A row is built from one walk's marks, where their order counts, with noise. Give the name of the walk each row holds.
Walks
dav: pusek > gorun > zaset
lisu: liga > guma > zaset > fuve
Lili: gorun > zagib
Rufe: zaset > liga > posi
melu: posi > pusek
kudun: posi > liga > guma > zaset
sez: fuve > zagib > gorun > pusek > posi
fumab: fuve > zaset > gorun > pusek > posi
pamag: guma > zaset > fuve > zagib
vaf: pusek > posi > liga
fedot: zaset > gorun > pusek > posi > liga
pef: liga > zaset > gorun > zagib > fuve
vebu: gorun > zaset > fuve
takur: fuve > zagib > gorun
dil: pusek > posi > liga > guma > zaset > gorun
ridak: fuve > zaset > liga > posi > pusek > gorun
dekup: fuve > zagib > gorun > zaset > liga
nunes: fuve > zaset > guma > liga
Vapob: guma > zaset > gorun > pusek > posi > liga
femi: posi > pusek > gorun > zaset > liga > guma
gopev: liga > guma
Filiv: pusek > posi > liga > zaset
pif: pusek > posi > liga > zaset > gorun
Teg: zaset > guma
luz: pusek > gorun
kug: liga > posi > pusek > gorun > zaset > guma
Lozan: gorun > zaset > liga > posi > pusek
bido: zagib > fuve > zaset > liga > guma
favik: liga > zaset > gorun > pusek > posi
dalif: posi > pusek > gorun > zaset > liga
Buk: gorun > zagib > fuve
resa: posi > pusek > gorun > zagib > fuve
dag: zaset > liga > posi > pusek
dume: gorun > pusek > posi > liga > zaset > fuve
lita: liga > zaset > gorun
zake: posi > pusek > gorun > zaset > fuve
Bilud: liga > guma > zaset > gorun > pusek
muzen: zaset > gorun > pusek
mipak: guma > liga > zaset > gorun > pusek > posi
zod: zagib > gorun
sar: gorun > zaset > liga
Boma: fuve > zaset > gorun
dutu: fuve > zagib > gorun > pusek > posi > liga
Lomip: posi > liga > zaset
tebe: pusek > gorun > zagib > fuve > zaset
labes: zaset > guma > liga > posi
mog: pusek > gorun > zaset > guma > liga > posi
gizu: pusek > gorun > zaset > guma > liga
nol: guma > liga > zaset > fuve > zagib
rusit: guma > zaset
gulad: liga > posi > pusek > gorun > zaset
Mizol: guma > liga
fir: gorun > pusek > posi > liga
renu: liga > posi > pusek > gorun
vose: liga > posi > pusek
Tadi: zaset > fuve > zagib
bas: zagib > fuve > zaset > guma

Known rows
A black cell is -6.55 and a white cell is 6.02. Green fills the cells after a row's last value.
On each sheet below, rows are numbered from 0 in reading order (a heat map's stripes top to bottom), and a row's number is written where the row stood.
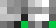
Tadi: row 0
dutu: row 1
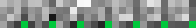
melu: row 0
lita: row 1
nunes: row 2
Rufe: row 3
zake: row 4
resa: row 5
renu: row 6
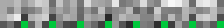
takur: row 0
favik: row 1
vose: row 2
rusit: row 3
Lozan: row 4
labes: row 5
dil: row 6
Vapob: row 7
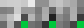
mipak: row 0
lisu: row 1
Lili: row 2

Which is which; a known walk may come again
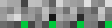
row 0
gulad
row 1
lita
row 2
rusit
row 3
labes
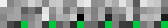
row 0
dag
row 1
gizu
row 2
nol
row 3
lisu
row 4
tebe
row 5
dume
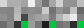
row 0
gopev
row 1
sar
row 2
dekup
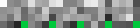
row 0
Rufe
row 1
Mizol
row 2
Lozan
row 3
Filiv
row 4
renu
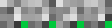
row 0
mog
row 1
dav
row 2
dalif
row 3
luz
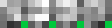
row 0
ridak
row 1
dutu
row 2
fedot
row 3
Buk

